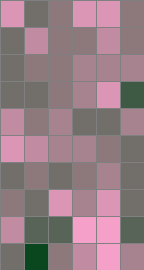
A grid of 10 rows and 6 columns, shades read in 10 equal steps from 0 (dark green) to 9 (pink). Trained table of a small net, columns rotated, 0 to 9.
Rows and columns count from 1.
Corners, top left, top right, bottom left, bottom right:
8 5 4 6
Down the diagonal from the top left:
8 7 5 6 4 4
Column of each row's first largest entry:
1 2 4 5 1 1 5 3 4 5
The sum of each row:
38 33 32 29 32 36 28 35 34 31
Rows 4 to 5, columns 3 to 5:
5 6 8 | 6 4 4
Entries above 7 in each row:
3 0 0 1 0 1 0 2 2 1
